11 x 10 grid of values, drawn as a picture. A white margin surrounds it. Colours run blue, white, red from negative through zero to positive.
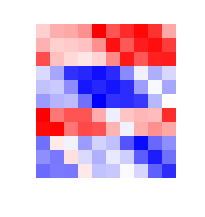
The centre is the ninth with the lowest average. On average the colour sits 50% of the way up the scale. Stripes running across repeat 2 times from top to bottom.
